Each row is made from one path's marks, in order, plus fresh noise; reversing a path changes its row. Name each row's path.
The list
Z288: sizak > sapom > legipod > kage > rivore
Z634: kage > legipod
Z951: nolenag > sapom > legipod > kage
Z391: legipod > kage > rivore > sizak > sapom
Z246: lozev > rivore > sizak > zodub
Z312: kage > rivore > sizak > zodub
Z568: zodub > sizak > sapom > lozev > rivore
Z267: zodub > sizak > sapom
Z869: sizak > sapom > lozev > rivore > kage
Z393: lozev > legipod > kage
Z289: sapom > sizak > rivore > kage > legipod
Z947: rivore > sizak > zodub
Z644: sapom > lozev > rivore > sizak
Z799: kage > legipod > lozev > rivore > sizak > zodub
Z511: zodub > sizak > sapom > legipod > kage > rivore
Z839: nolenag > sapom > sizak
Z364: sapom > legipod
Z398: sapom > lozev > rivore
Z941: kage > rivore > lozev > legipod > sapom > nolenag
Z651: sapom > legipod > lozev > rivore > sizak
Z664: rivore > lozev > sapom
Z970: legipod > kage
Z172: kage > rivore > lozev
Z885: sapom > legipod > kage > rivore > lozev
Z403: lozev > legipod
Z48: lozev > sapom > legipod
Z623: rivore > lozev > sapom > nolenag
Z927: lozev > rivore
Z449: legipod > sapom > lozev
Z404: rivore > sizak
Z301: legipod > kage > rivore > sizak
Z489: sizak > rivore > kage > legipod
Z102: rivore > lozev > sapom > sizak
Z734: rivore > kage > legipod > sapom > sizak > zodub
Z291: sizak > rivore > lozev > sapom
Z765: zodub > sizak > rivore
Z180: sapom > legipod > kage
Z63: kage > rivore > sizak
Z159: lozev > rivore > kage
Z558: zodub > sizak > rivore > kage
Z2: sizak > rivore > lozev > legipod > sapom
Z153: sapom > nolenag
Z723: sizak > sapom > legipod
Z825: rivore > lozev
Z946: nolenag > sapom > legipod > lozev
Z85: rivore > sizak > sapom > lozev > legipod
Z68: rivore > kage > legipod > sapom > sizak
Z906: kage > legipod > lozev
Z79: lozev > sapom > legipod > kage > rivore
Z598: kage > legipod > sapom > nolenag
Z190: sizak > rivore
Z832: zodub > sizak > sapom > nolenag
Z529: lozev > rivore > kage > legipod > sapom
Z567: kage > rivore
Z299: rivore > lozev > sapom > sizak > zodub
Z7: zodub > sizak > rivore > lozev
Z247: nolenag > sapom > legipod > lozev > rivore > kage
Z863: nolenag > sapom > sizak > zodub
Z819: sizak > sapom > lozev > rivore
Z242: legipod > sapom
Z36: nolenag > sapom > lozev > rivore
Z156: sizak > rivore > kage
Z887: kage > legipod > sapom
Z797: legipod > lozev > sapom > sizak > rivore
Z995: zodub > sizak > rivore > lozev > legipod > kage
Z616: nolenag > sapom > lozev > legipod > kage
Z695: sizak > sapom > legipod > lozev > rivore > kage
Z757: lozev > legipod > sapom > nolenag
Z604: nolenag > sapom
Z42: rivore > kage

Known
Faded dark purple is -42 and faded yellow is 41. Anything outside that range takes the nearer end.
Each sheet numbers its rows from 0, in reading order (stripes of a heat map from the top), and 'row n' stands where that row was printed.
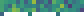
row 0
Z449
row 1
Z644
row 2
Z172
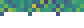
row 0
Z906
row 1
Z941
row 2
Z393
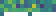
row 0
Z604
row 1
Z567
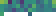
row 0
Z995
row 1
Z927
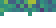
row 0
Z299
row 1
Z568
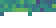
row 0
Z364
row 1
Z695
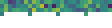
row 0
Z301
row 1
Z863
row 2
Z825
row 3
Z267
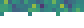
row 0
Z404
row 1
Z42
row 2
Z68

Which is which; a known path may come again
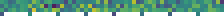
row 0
Z403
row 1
Z863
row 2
Z529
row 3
Z598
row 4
Z757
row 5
Z604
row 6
Z393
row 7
Z946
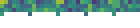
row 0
Z568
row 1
Z391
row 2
Z7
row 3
Z301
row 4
Z85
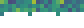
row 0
Z651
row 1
Z644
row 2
Z819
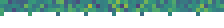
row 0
Z695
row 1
Z723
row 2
Z797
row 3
Z567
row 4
Z832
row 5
Z36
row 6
Z102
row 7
Z623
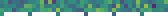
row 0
Z288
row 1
Z616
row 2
Z825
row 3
Z970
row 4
Z159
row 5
Z42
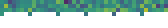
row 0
Z68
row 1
Z664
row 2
Z799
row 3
Z180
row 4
Z906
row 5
Z839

